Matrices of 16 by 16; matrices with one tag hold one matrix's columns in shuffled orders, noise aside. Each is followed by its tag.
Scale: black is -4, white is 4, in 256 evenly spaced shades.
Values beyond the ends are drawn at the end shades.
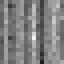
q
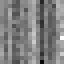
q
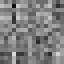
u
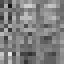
u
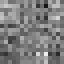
u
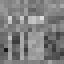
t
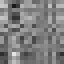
u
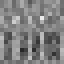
t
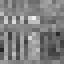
t
